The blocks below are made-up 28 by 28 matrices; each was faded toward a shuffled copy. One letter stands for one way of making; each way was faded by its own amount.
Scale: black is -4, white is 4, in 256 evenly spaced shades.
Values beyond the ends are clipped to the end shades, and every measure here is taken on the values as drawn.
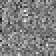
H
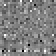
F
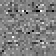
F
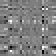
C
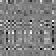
C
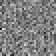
H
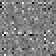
F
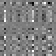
C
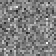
H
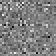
F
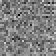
H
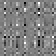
C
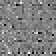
F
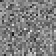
H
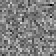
H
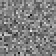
H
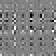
C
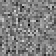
H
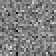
H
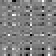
C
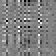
C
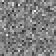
H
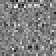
F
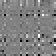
C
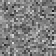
H
